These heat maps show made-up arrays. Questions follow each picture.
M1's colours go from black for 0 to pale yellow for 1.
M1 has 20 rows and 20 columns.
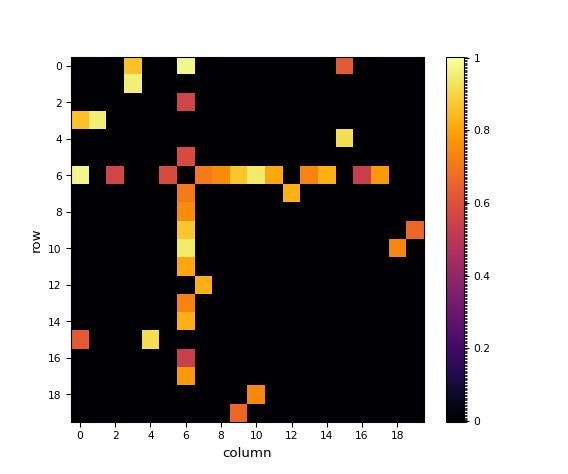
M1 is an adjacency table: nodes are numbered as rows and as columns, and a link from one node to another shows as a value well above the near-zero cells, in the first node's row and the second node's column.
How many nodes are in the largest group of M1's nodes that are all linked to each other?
2
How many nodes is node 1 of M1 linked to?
1
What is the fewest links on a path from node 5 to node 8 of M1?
2
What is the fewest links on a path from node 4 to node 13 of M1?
4
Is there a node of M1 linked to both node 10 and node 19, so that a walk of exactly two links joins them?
no
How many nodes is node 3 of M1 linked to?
2
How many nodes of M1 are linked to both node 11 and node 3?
0
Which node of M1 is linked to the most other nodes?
node 6
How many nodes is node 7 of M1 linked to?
2
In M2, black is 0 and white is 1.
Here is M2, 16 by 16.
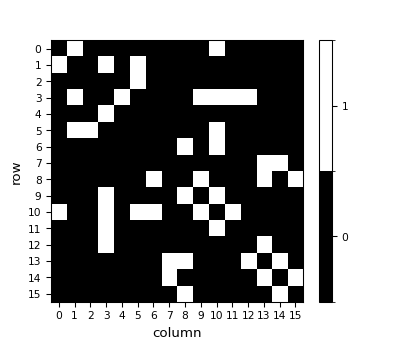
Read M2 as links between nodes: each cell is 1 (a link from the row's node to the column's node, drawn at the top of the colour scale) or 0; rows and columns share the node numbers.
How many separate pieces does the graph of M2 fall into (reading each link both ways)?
1
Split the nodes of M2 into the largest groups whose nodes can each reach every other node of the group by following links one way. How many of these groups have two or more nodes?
1
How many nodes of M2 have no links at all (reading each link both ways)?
0
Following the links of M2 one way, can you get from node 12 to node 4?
yes
